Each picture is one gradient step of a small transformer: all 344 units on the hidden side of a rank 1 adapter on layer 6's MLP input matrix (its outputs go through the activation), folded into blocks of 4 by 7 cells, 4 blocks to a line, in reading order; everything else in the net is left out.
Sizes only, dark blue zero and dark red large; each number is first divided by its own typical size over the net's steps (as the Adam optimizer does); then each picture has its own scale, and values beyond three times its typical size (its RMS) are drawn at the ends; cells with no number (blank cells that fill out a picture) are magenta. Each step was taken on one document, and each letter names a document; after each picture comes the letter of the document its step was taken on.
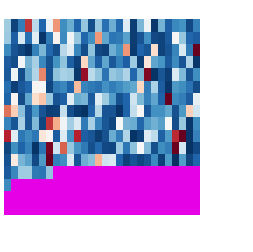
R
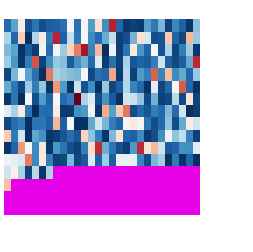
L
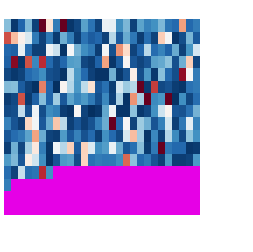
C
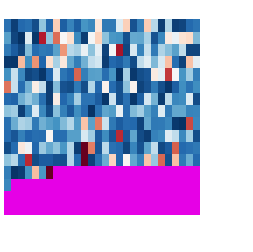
L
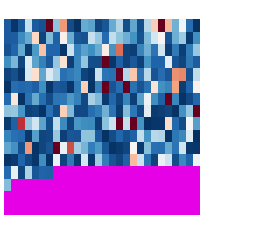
R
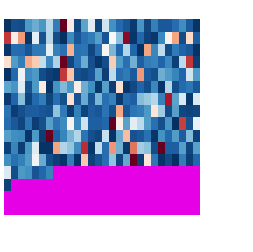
C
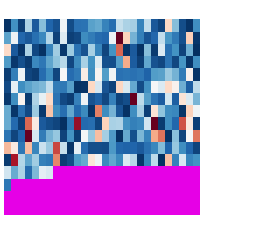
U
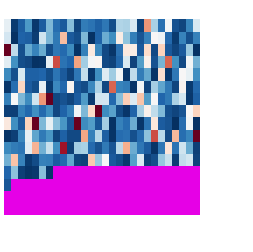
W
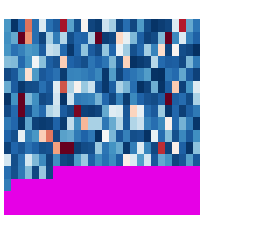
C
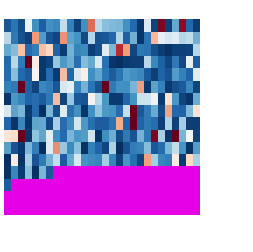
R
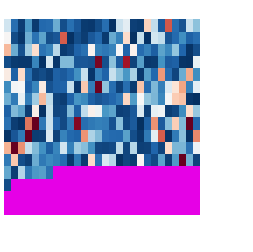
U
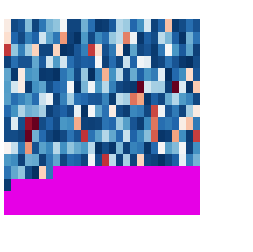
U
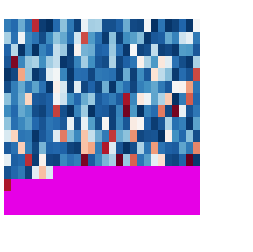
L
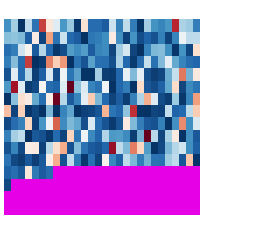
R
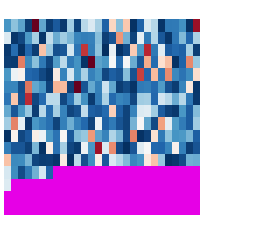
L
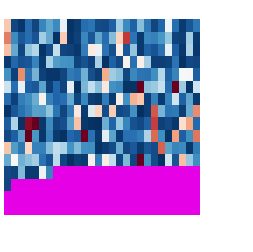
U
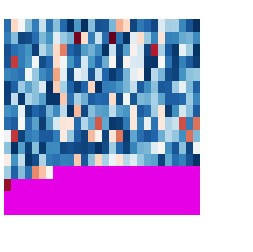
L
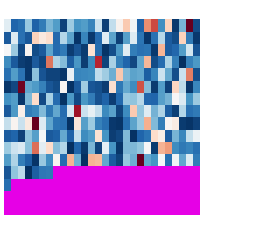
W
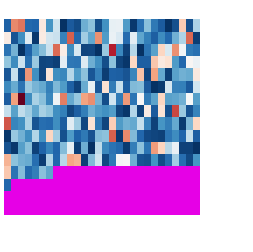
L
